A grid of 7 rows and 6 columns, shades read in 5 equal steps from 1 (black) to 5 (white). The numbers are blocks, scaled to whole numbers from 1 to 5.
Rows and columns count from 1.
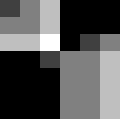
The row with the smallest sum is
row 1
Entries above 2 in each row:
2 3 4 3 3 3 3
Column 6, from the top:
1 1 3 4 4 4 4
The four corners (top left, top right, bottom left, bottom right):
2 1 1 4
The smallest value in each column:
1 1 1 1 1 1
